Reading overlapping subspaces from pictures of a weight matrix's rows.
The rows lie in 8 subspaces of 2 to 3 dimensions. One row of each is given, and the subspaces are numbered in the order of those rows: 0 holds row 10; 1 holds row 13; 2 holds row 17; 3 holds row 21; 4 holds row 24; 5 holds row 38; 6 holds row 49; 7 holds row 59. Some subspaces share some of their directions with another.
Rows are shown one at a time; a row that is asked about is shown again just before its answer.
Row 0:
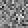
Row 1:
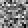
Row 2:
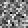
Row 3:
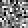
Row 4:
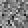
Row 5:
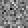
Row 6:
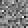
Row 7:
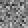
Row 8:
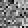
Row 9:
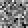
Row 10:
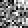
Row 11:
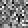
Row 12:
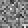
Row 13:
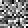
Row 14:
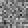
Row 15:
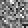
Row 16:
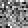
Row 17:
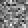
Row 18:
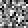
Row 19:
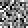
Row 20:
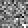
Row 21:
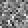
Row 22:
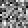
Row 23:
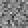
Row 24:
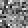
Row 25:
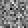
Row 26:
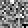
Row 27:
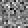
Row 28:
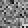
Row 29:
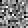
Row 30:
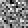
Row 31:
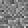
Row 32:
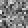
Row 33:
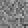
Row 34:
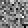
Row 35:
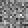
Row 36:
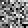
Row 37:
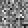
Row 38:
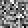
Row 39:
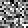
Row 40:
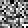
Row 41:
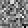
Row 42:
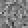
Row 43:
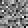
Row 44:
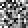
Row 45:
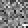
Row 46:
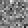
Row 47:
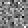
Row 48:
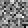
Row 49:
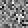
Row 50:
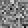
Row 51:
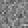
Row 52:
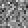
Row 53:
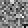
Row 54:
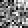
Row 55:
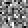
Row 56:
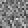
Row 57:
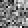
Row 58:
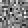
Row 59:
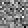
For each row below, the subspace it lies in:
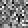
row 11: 6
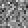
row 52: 4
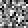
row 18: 6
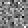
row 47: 7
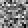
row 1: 2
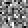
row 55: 7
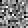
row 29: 1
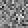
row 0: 6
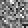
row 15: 2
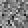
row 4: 3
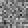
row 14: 4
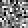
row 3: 1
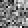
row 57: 0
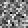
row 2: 3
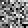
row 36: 0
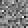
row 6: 1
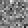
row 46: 6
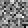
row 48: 3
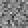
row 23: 3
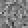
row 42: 7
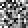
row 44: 2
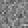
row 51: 7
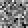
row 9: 2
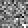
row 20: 2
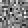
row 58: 1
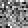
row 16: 4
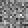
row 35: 4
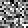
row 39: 7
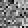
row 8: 0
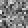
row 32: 4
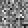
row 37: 4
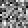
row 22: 4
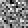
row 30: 2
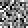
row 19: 2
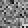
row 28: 0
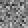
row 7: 2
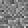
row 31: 1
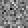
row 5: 5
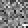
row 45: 5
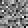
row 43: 1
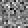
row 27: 5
